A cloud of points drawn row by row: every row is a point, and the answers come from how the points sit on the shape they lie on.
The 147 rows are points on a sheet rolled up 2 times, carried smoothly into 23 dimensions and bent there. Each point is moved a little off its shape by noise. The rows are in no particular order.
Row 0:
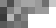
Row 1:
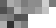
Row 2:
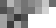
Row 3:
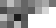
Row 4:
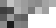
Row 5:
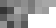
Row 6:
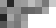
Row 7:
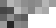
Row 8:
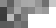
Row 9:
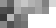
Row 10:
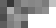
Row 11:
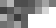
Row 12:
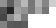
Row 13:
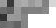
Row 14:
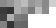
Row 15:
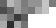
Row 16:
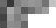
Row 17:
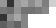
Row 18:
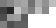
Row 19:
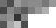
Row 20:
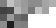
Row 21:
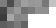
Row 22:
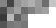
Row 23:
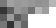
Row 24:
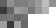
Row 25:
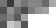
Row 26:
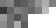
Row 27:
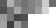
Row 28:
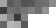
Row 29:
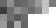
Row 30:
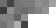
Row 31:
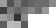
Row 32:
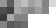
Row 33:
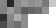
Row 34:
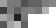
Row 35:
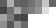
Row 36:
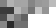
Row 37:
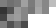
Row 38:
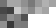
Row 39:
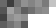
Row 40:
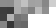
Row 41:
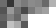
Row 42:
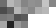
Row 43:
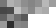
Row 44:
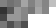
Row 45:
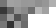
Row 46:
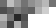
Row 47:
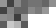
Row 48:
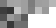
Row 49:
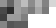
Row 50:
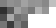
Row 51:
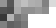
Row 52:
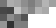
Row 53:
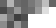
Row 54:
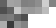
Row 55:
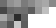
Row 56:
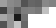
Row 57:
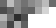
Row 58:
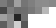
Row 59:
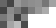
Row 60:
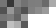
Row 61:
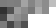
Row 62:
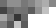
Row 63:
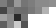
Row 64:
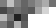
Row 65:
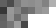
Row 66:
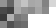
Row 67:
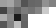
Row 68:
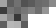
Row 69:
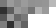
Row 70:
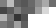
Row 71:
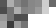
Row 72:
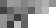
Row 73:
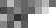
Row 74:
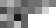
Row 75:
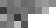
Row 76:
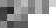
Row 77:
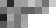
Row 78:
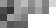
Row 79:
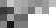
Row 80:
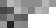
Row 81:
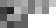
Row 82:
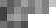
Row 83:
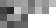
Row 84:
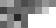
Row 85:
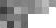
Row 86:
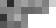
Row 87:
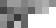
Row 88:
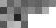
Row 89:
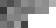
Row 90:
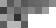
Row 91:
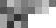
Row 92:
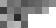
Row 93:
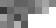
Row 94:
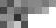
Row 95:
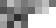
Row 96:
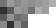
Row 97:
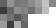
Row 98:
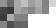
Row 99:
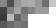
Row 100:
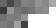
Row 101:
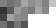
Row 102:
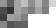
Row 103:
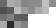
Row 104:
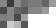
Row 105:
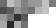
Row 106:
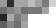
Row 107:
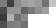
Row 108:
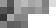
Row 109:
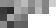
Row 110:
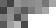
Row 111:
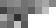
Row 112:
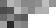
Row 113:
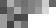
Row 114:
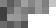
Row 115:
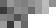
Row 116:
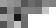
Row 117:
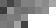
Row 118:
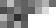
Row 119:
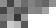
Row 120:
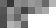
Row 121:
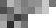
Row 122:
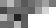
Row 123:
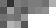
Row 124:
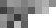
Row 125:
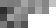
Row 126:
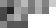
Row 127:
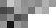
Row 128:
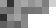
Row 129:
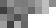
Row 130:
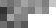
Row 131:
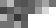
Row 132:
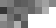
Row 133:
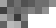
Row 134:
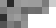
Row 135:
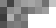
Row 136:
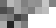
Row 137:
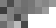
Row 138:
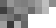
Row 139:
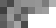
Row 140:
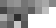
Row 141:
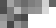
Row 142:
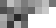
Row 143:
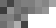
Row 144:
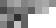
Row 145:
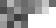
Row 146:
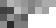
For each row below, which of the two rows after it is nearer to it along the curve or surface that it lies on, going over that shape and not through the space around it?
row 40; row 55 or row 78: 78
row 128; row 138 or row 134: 134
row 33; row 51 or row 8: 51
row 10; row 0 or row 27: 0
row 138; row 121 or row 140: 140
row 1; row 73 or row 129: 73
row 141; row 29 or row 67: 67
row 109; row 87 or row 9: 9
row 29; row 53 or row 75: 75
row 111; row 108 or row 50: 50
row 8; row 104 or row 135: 135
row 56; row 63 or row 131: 131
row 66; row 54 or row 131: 54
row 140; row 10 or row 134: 10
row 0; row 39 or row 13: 39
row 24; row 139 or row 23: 23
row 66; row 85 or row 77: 77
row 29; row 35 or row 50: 50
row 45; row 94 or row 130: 130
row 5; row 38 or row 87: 87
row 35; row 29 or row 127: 127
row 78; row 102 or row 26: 102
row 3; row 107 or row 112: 112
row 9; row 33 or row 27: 33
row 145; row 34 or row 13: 34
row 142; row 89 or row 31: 31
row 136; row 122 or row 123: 122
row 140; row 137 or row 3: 137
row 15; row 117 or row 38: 38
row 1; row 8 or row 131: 131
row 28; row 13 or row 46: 46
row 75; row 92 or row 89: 89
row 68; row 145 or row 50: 145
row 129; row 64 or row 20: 64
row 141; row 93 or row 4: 4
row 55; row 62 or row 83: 62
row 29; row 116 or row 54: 116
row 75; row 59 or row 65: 59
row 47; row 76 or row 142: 142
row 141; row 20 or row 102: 20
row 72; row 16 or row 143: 143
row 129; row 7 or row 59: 59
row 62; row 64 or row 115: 115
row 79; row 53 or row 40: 40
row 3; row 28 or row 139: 28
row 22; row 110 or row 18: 110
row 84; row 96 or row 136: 136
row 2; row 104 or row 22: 104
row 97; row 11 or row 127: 11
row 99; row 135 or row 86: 135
